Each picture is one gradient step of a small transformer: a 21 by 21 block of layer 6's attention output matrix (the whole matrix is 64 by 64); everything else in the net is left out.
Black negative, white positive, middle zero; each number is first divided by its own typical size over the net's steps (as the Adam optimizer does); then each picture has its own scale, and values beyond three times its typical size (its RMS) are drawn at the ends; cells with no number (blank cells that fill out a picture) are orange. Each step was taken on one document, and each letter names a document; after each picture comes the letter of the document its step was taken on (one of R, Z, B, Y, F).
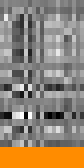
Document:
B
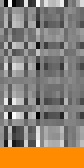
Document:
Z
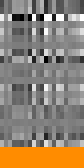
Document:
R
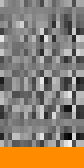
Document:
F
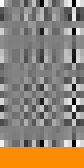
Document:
F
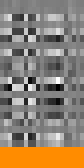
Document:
B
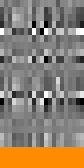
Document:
R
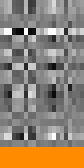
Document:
B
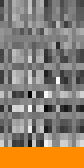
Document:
R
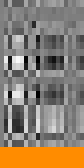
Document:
Z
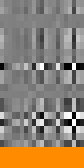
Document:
F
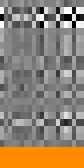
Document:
F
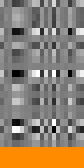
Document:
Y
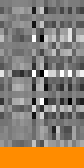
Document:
R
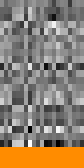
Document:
B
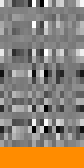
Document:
R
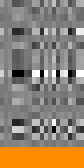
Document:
Y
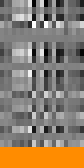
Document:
R
